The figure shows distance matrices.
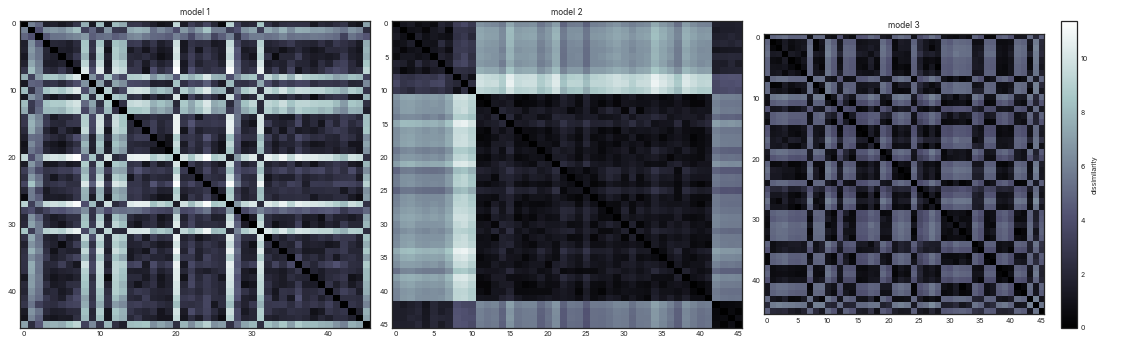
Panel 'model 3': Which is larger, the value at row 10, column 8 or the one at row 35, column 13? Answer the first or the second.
the first
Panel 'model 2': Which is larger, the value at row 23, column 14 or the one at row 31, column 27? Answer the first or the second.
the first
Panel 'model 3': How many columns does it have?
46
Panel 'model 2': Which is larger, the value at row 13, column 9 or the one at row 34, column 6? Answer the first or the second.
the first
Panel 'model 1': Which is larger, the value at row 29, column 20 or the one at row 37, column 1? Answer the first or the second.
the first
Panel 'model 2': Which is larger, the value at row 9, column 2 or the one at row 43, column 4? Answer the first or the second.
the first
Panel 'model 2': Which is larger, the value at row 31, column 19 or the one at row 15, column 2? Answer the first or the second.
the second
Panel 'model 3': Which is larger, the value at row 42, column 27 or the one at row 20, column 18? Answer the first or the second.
the first
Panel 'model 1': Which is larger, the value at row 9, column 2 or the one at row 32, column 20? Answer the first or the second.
the second
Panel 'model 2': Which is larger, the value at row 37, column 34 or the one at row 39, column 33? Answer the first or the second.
the first
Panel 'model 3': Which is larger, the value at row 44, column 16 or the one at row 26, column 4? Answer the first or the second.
the first
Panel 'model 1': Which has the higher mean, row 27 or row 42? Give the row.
27
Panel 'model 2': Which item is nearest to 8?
10
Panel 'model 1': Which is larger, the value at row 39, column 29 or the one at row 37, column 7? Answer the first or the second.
the second
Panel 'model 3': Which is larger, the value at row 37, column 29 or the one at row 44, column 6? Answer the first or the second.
the second
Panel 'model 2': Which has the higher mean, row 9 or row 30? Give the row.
9
